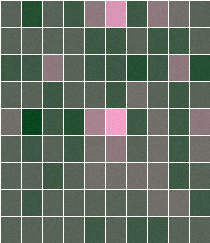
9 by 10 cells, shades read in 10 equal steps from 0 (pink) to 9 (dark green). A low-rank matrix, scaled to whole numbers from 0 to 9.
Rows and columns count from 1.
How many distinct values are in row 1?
6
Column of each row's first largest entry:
2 5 7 3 2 2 3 2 5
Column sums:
54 62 55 58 50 43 57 51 55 54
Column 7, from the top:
7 6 8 5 7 6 5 6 7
